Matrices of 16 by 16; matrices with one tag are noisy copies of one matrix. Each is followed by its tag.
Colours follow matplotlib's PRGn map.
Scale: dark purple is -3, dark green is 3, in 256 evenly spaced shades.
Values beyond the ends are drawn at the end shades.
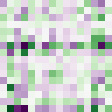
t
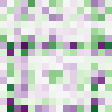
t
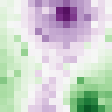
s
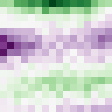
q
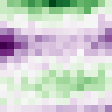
q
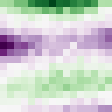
q
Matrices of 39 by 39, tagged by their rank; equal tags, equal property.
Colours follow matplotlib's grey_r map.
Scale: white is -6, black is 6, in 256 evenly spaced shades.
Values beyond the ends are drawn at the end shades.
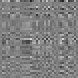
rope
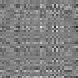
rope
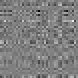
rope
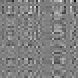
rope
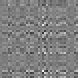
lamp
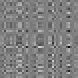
lamp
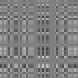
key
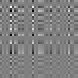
key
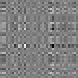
lamp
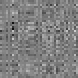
rope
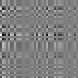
key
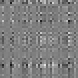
lamp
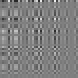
key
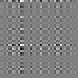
key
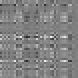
lamp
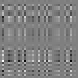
key
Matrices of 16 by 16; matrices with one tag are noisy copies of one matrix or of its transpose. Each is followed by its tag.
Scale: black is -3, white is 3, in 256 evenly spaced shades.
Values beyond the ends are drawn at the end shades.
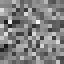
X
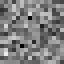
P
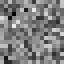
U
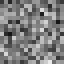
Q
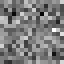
U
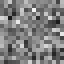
U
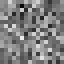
X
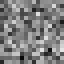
Q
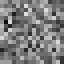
X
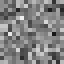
U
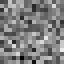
Q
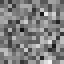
Q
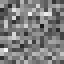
P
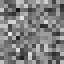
U
